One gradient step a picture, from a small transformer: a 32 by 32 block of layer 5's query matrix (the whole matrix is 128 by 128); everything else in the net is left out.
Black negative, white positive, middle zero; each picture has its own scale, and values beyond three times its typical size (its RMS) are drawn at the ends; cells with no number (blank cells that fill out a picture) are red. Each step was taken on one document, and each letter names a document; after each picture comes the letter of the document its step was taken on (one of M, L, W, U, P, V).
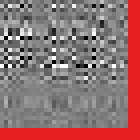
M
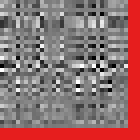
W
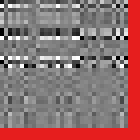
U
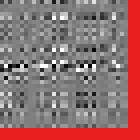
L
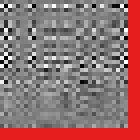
U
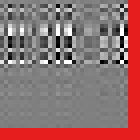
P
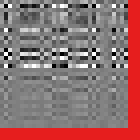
M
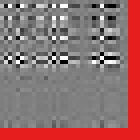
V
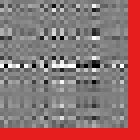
L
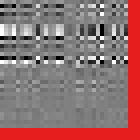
W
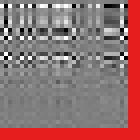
P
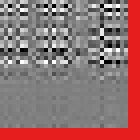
V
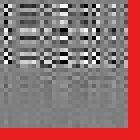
M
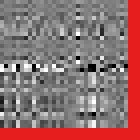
W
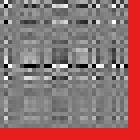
M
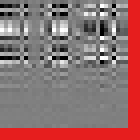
L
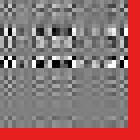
P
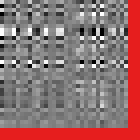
W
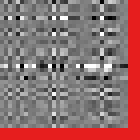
V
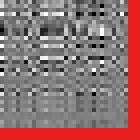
W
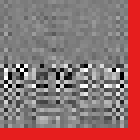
U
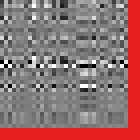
L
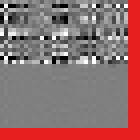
L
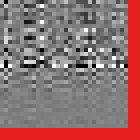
M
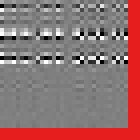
W
